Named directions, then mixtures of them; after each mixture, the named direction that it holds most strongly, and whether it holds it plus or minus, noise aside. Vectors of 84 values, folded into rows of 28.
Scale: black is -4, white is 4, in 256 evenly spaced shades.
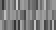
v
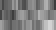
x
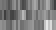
x, plus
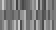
v, minus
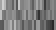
x, minus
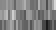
x, minus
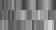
x, plus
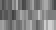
x, plus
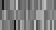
v, plus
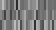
v, minus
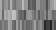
x, minus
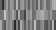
v, plus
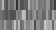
v, minus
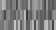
v, minus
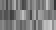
x, plus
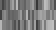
x, plus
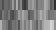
x, plus
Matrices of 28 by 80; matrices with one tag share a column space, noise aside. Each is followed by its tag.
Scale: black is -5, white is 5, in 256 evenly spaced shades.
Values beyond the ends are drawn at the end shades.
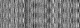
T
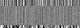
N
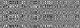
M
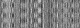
T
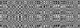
M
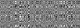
M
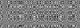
M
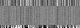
N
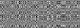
M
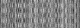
T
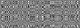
M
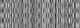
T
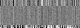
N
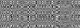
M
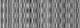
T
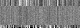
N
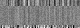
N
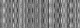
T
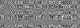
M
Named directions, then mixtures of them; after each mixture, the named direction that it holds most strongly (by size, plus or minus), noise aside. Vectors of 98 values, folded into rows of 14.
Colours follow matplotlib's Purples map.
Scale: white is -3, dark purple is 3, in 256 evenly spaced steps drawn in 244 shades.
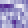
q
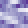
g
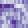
q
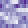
g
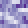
g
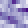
g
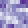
g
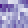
q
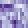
q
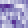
q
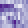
q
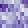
q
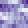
g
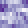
g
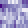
g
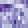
q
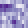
q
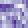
q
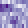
q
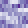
g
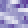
g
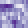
q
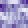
g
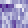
q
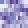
g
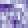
q
